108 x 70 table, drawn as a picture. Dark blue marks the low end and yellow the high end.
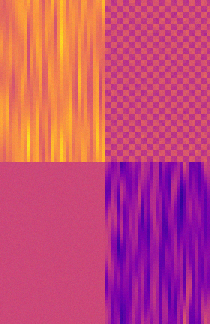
The table splits into 2 rows of 2 panels. Panel 1,1: high, streaked downward. Panel 1,2: middling, checkered. Panel 2,1: middling, flat. Panel 2,2: low, streaked downward.
